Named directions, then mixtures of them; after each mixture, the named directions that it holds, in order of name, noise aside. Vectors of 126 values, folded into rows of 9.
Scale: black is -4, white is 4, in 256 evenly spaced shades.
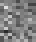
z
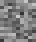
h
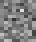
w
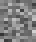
h, w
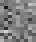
z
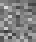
z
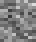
h, z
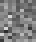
w, z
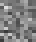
h, z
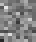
h, z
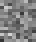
h, z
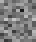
w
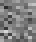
z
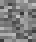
h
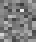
w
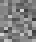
w, z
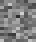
h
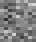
h, z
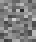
w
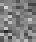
z
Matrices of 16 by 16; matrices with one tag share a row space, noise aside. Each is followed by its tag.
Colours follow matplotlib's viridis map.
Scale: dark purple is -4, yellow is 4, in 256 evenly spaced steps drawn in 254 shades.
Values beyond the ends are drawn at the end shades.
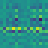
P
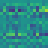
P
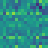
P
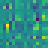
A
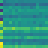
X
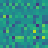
A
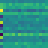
X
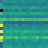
X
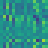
A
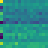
X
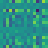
A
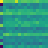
X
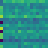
X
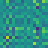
A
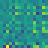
A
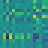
A
